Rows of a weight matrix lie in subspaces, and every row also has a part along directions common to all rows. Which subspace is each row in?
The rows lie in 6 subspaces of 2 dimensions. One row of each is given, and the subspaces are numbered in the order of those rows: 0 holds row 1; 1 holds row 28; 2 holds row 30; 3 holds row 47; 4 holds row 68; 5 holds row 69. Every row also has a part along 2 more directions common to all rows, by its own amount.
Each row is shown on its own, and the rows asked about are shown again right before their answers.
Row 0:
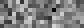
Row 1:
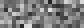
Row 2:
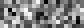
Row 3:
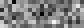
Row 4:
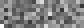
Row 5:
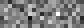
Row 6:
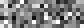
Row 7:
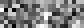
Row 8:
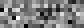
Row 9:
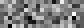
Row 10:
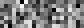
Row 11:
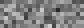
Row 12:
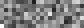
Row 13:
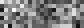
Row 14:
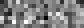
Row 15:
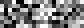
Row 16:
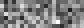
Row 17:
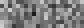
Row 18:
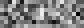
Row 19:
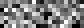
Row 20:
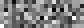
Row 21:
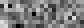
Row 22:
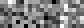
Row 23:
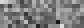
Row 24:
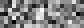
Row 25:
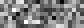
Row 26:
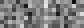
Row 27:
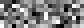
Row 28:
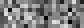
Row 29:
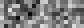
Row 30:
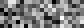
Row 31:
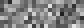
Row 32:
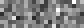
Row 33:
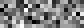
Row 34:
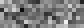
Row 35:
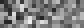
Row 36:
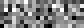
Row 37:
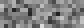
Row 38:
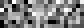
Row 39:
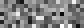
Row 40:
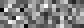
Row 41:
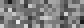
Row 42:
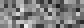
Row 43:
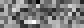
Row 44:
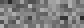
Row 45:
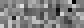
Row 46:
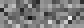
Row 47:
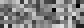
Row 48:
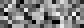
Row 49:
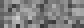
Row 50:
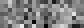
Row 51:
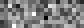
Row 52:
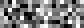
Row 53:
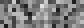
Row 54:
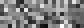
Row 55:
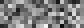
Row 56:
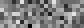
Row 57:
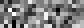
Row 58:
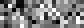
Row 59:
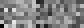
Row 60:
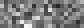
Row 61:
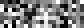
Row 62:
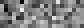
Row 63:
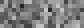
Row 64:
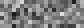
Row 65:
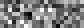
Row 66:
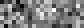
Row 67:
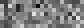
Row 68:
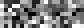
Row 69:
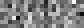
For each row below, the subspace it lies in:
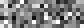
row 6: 3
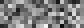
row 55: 1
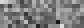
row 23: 1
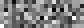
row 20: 0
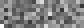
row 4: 0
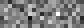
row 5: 2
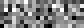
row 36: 0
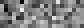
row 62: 3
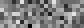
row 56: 2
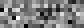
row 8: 5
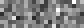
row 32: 5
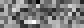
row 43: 4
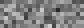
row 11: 5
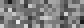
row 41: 2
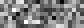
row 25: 4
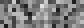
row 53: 5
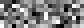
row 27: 4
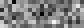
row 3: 4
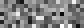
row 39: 1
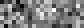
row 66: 3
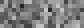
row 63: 0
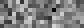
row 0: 3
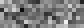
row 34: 4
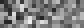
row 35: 3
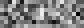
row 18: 5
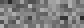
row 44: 2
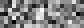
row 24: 5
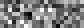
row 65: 0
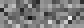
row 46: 4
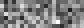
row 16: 1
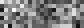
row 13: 3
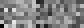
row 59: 0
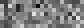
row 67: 1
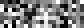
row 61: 2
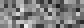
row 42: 0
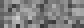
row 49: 4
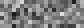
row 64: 1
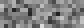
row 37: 2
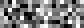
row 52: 1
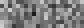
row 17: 1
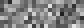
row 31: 2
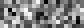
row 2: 4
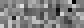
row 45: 5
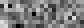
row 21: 1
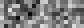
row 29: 4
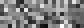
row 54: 1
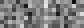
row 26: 5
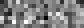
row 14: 3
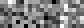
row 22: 2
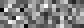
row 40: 5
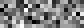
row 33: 4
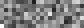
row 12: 0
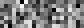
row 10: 3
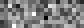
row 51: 1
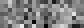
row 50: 2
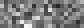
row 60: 0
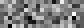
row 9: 3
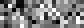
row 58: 3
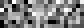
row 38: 4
